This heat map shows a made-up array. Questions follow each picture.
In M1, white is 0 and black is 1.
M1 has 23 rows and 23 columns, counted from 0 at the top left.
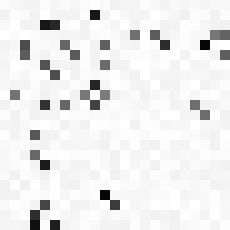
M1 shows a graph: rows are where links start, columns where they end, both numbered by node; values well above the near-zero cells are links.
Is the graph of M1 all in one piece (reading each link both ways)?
no
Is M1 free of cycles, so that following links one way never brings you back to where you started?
no
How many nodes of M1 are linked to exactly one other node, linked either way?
9
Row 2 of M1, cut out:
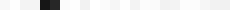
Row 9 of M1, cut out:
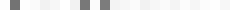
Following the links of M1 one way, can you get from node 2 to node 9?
yes
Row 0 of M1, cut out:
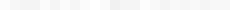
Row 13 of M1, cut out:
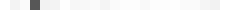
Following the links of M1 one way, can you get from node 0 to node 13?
no
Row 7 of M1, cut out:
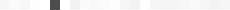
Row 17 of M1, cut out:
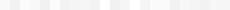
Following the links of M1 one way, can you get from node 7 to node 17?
no
